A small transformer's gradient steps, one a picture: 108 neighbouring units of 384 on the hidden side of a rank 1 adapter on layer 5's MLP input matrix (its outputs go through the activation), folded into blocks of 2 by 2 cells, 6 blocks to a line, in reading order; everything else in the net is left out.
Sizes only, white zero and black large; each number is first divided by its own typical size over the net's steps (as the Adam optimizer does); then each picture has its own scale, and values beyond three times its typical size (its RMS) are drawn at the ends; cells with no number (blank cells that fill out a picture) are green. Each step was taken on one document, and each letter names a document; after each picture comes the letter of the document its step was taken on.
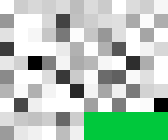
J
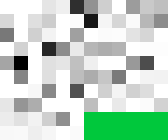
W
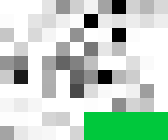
W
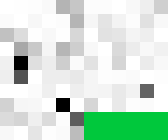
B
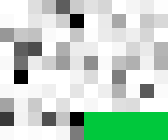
B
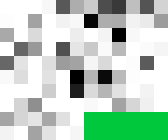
W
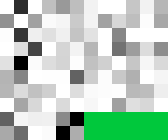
B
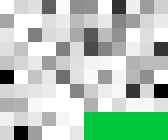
J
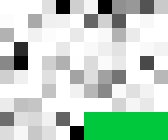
W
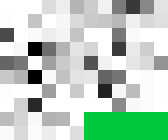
W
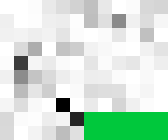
B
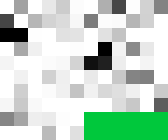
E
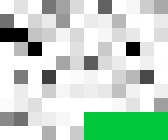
E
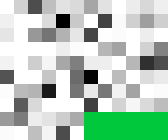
J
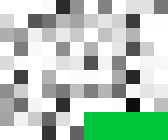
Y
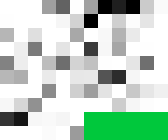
W
